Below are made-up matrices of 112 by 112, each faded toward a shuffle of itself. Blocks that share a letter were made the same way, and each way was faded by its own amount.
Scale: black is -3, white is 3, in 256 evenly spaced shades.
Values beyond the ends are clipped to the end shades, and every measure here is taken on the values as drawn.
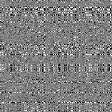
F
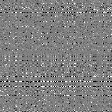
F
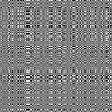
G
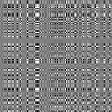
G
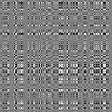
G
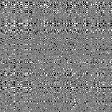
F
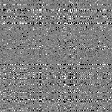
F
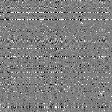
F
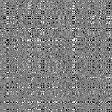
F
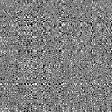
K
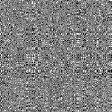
K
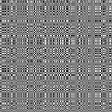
G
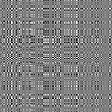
G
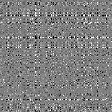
F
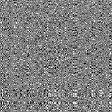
K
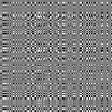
G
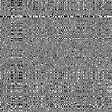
F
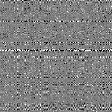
F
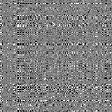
F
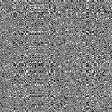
K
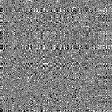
K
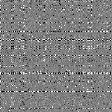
F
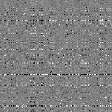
F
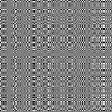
G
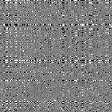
F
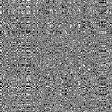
K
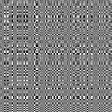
G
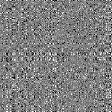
K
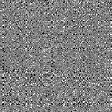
K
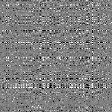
F
